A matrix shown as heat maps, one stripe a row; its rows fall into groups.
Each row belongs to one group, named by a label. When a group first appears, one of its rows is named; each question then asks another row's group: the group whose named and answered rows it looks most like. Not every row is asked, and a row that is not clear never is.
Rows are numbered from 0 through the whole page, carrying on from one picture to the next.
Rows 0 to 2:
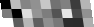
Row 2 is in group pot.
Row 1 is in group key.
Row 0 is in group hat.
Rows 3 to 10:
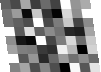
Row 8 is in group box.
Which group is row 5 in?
key
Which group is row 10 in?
key
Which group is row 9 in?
pot
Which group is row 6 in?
pot
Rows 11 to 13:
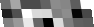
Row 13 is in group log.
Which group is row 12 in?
hat
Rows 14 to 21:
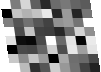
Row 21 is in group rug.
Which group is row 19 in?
key
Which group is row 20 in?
log
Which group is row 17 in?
pot
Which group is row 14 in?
pot
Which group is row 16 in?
box
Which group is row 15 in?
hat
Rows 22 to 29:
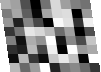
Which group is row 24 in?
box
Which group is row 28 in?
box
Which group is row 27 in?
key
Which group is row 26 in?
key
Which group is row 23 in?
box
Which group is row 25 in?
hat
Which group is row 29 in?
log
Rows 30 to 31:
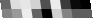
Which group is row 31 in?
log
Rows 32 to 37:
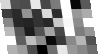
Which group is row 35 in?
key
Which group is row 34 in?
box
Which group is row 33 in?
key
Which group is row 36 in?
pot
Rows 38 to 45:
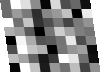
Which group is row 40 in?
pot
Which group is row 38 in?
log
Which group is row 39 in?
box
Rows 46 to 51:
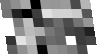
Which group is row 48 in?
pot
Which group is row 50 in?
hat
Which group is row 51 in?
box
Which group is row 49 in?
pot
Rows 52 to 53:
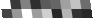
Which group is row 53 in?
hat
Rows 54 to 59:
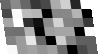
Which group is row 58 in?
log
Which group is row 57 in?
box
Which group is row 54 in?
box
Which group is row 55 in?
log
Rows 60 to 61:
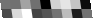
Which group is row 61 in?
hat
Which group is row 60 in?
log
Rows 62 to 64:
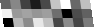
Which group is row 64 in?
hat
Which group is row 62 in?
box
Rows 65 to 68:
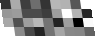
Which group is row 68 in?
rug
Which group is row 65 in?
box
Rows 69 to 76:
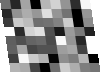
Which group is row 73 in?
box
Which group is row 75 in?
log
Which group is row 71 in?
hat
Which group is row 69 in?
box
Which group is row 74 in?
box
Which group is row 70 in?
hat
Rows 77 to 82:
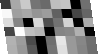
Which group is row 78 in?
pot
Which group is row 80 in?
log
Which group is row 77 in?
hat
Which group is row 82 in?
rug
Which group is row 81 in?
rug
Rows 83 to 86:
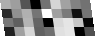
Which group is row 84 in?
hat
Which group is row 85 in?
log
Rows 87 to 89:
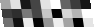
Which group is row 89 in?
box
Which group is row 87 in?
rug
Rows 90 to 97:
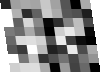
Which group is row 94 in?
log
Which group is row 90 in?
hat
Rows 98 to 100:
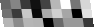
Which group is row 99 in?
box
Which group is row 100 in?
log
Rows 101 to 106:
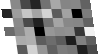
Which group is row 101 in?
rug
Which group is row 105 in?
pot
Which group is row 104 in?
box
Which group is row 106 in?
pot
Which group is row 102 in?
hat
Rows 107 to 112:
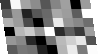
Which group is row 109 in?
rug
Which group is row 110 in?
hat
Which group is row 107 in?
hat
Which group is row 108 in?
box
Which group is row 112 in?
box
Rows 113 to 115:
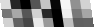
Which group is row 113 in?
key
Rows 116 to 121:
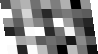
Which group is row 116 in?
hat
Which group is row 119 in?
log
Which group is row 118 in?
log
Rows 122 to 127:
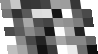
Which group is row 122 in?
box
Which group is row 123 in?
key
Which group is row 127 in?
rug
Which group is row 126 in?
rug
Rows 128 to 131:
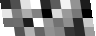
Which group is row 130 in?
key
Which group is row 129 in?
log
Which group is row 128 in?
log
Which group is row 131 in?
pot
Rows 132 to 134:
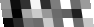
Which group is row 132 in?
key
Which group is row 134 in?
key
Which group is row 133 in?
key
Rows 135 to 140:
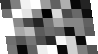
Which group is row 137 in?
rug
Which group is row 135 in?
hat
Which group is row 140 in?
key
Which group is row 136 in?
log
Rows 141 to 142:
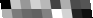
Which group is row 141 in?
hat
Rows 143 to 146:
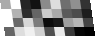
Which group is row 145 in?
pot
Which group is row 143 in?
rug
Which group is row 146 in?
log
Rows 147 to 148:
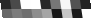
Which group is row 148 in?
key
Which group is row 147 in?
log
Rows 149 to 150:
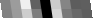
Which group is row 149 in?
log
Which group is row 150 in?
log
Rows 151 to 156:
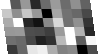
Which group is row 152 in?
log
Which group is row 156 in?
hat
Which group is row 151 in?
pot
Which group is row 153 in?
rug
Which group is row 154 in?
rug
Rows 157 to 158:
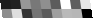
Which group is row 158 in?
rug
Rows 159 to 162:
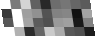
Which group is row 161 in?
hat
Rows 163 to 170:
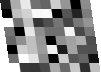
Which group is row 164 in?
hat
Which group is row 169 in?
log
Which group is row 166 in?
key
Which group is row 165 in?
pot
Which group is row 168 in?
hat
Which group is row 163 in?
hat
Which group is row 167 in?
log
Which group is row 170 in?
key
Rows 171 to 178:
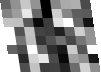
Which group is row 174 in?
pot
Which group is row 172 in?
log
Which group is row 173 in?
rug
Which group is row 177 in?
pot
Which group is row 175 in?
pot
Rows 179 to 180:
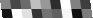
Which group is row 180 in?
hat
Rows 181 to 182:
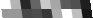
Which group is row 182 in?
rug
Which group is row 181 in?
rug
